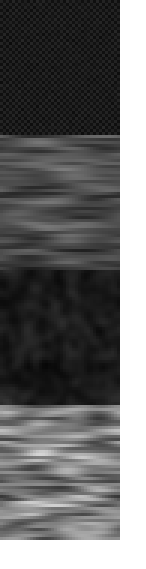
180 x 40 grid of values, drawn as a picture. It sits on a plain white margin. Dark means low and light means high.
The table splits into 4 rows of 1 panel. Panel 1,1: very low, checkered, faint in contrast. Panel 2,1: low, streaked across. Panel 3,1: very low, blotchy, faint in contrast. Panel 4,1: middling, streaked across, strong in contrast.
